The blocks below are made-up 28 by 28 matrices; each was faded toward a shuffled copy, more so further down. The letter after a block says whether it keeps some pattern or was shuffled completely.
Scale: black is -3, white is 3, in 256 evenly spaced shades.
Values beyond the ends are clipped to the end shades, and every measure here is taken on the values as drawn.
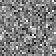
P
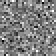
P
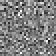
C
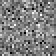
P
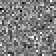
P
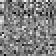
C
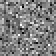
P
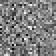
C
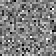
P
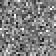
P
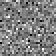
P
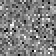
P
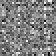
C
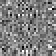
C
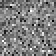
P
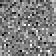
P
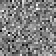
P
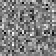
C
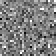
P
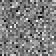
P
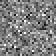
P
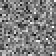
P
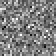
P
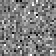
P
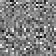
C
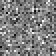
P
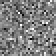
P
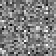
C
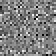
C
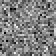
P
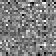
C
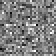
C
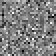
P
